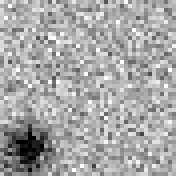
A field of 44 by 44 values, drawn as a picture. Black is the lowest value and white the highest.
The ninth with the lowest average is the bottom left. Neither half mirrors the other. One dip sinks in the bottom left. The values are skewed, with a long tail toward low values.
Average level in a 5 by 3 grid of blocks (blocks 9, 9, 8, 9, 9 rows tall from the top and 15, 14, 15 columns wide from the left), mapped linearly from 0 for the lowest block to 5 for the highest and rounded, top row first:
555 / 555 / 555 / 355 / 055
